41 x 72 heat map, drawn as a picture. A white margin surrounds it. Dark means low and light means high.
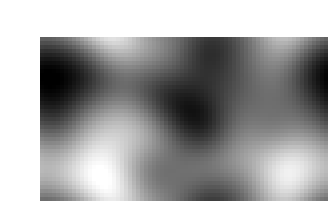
Lone odd cells: none. Grain: smooth. Ninth with the highest average: bottom left.
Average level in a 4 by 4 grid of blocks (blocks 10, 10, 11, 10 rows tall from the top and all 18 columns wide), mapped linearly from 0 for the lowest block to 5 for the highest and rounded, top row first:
1 3 0 2
0 1 0 1
4 3 1 3
5 3 2 5
